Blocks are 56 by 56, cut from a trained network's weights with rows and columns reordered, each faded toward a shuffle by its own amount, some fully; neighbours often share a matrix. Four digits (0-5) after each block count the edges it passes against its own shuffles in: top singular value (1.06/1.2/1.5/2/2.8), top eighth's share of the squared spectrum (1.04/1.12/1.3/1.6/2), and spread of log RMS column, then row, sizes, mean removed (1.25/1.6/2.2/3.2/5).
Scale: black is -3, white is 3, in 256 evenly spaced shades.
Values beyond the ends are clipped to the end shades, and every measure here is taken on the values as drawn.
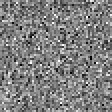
1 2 0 0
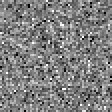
1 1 0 0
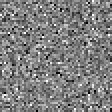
2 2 0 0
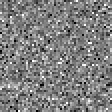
0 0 0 0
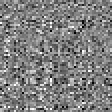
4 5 2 3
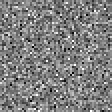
0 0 0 0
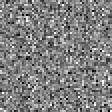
2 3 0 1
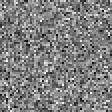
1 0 0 0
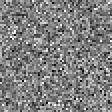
2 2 0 0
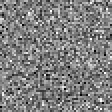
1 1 0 0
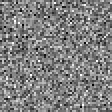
0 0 0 0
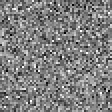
0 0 0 0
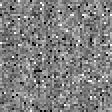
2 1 0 1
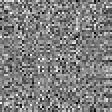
3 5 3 2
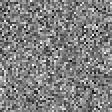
1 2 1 0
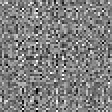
4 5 3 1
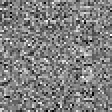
3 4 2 0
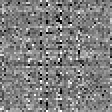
3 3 3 0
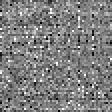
2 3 2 0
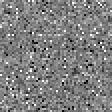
0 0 1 0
